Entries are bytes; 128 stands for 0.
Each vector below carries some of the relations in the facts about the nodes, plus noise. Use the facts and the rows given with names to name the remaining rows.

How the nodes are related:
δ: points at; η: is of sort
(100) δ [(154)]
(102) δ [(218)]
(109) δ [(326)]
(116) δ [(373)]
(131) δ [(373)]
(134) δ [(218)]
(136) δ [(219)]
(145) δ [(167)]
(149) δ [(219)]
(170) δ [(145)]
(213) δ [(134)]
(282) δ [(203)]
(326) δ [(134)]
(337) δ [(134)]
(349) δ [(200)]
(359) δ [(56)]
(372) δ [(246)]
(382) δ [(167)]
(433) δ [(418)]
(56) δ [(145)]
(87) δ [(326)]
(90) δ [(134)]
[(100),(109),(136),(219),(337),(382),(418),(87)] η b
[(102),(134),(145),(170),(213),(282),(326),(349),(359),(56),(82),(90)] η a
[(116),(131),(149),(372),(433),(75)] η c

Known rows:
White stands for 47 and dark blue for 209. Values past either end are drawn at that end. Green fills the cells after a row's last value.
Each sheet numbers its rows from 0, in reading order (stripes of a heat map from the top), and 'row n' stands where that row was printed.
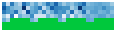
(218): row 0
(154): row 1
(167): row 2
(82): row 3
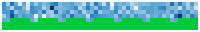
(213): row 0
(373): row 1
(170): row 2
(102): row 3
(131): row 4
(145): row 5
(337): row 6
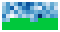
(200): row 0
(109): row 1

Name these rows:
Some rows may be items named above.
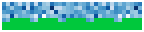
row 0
(134)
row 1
(218)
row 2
(136)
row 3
(134)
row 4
(373)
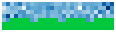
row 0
(100)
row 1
(56)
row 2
(149)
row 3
(219)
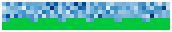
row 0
(100)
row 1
(219)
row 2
(418)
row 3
(282)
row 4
(75)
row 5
(326)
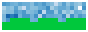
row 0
(382)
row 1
(359)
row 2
(149)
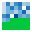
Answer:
(349)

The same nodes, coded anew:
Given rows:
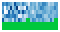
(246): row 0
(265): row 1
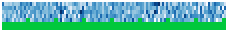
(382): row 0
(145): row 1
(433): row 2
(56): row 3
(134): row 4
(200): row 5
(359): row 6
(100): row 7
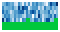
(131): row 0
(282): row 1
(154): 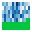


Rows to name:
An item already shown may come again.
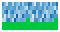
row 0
(170)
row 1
(170)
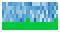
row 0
(82)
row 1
(382)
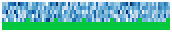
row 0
(349)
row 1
(282)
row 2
(219)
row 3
(136)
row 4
(349)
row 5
(337)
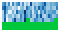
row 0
(418)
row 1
(167)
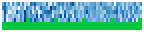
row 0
(418)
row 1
(373)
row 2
(218)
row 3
(75)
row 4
(149)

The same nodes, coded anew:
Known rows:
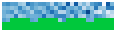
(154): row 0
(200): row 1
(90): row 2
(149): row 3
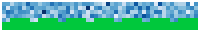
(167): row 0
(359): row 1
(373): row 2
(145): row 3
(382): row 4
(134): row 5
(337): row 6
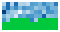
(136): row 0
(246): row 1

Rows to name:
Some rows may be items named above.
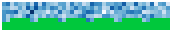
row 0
(418)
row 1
(136)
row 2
(100)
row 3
(219)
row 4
(82)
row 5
(102)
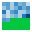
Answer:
(100)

